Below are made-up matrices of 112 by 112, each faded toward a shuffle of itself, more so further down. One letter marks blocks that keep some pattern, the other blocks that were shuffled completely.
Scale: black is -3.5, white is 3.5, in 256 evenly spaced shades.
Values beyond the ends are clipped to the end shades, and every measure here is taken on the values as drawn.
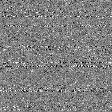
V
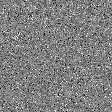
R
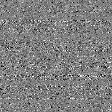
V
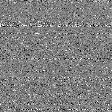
V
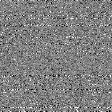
V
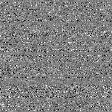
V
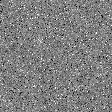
R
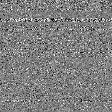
V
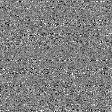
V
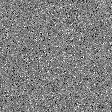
R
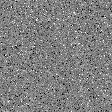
R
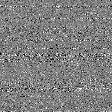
V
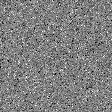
R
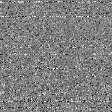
V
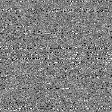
V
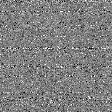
V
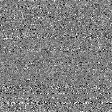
V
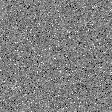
R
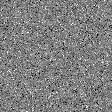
R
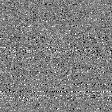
V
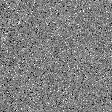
R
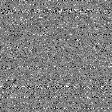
V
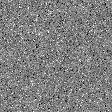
R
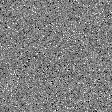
R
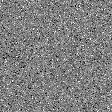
R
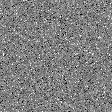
R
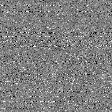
V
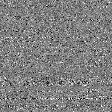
V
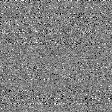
V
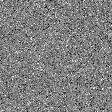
R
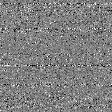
V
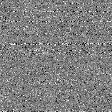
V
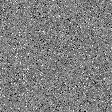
R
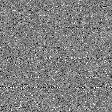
V
